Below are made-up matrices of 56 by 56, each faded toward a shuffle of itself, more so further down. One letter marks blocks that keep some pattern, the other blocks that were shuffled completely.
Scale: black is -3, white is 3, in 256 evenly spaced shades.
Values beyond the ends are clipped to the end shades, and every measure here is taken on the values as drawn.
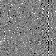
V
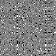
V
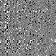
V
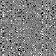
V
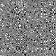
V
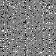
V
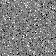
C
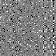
V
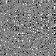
V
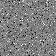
C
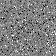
C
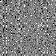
V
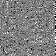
V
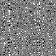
V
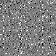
V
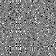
V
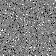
C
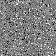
C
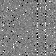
V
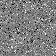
C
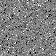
C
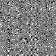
V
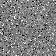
C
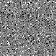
V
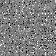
V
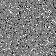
C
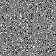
V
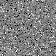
C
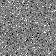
C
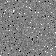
C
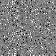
V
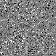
V
